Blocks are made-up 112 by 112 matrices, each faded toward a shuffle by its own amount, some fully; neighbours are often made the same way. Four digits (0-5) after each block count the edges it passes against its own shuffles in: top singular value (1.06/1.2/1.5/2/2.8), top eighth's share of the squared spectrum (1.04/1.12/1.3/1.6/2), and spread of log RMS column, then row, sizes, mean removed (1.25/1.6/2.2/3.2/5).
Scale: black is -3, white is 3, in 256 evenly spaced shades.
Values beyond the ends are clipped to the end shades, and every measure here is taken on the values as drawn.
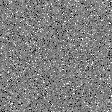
2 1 0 0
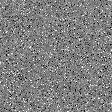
1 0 0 0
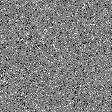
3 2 1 1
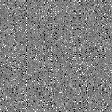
4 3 2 1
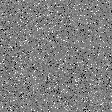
0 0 0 0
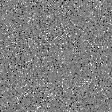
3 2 1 0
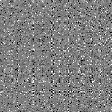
4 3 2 2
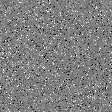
0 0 0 0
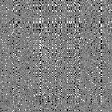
5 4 4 3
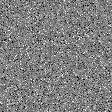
0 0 0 0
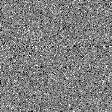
3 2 1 2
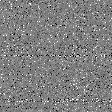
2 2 1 2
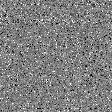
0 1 0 2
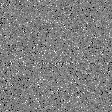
2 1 0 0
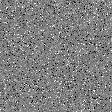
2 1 0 0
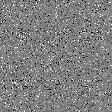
3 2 0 1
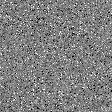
1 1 0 0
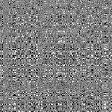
5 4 3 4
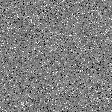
2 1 0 0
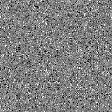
4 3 2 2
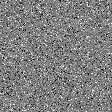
0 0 0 0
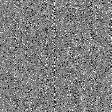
2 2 3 0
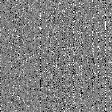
2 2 3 0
